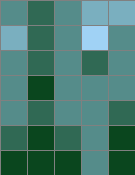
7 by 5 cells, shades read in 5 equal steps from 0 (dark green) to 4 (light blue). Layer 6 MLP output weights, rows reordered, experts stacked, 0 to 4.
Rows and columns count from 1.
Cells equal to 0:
7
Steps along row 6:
down up up down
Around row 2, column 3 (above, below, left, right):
2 2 1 4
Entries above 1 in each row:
4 4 3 4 3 1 1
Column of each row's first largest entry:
4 4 1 1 1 4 4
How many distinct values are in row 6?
3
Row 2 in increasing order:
1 2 2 3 4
